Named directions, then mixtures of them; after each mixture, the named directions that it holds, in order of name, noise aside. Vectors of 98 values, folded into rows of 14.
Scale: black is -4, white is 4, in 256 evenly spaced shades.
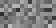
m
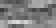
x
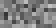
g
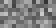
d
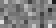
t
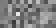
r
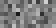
d, r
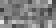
t, x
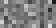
t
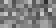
d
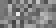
r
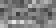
r, x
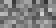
d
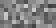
g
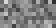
d, t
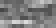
x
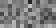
m, r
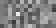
r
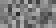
r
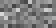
g, m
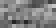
g, x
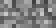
d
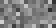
r, t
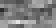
x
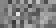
r
